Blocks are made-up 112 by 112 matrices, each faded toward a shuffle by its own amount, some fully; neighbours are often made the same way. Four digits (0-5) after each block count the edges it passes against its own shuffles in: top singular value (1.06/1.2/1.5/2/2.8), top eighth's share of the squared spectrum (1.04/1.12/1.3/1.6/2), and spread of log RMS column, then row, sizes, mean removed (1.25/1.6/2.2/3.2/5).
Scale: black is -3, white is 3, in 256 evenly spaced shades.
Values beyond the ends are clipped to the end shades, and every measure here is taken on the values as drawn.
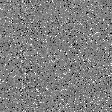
3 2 1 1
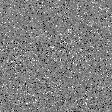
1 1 0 1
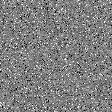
0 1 0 1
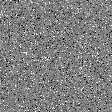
0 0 0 0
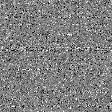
1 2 0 3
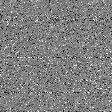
2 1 0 2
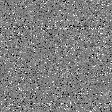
1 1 0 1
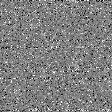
1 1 0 2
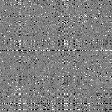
5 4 2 3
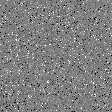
2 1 0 0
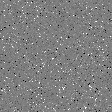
0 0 0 0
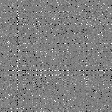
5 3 2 2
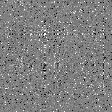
4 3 2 2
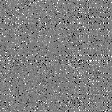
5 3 2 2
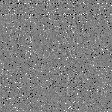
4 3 1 1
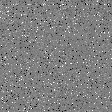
2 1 0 0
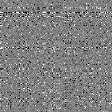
4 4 2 3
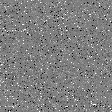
3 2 0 0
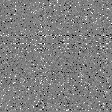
4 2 1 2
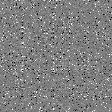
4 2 1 1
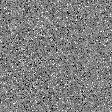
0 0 1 0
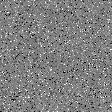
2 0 0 0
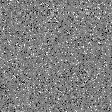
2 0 0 0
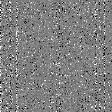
2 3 3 2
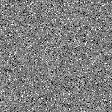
3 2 1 1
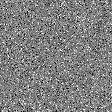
2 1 0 0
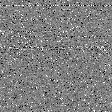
2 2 0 2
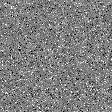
1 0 0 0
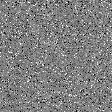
1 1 0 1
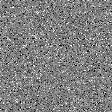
1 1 0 2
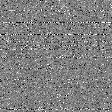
2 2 0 3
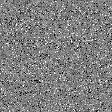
0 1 0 2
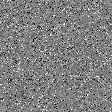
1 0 0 1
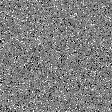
0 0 0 0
